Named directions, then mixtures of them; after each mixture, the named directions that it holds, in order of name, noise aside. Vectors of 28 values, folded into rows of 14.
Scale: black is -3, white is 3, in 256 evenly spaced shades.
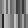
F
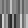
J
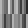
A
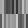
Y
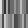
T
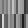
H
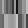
F, Y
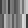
A, H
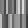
F, J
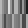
A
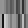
F, T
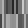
Y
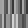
A, Y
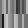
F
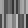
Y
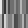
T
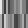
T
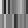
F, T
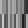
A, H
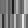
H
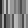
T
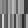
H
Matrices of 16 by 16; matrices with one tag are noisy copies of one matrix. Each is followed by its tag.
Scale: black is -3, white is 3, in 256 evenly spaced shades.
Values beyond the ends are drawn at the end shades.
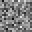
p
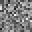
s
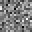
s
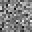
s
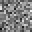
s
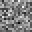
p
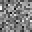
s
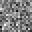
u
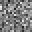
s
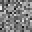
s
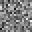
s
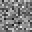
p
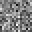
u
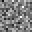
p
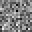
u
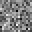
u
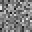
s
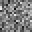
s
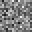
p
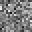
s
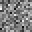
s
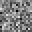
u
